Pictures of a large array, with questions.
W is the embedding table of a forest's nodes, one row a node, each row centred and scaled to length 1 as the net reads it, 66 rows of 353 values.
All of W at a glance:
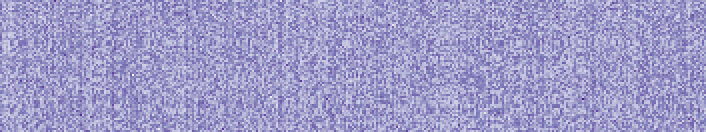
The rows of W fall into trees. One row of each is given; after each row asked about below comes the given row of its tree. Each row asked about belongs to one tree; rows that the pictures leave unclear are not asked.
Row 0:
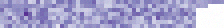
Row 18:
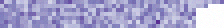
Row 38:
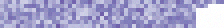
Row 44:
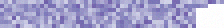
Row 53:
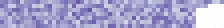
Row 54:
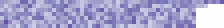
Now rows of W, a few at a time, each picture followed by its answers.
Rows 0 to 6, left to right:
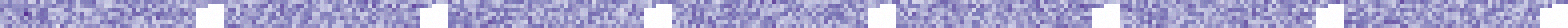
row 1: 44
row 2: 18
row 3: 53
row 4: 44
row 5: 0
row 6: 18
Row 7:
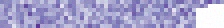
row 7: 0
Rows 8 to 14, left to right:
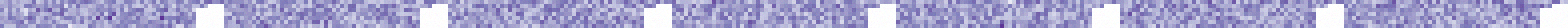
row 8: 38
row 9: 53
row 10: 38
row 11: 44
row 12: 18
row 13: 54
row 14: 44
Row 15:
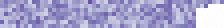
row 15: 53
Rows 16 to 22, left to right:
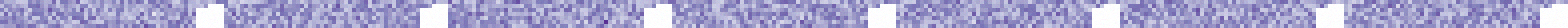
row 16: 18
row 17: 44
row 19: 53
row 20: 54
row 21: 54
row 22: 54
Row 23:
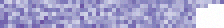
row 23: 18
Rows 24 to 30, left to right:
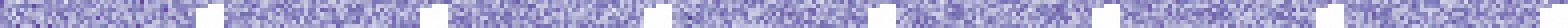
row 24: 44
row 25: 54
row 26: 18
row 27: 38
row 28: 53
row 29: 53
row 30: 0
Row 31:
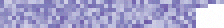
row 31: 44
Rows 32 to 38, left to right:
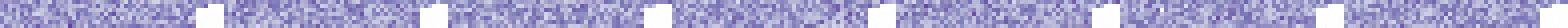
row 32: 53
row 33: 54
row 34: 54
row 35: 44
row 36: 54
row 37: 38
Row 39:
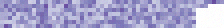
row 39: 0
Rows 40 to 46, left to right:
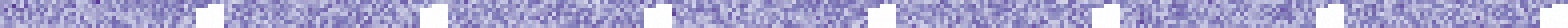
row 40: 0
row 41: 54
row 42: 38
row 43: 0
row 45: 53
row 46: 53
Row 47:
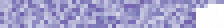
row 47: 54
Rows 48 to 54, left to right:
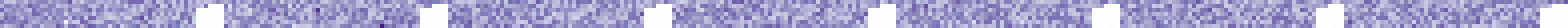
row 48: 18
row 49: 38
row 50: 18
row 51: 18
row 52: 53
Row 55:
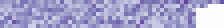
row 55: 54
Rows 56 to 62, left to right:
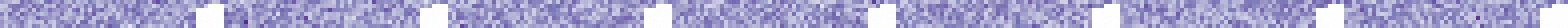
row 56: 54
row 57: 18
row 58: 38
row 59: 53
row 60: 44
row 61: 0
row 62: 53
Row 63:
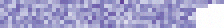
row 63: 53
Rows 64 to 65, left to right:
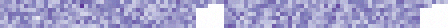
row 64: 38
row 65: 44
